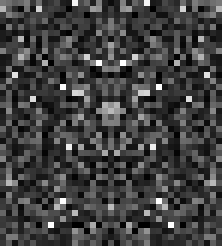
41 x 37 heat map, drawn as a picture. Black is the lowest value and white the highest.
Grain: fine. Mirror symmetry: left to right. Odd rows or columns: none. Histogram: skewed, a long tail of high values. Stripes: none. Ninth with the highest average: centre.
